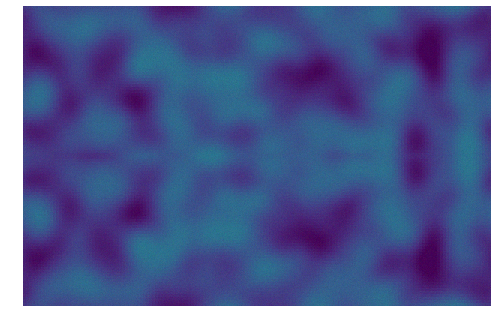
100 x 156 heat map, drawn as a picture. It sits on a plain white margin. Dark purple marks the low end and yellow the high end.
Mirror symmetry: top to bottom. Grain: smooth. Seam: none. Average level on the scale: 20%. Odd rows or columns: none.
